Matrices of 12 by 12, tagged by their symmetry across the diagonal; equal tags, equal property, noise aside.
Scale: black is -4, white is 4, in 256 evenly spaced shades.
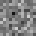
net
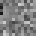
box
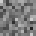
box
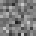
box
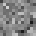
net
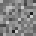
net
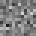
box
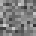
box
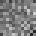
net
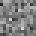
box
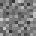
box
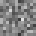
box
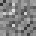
net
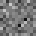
net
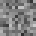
box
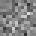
net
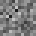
net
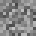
net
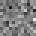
box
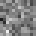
box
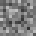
net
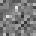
net
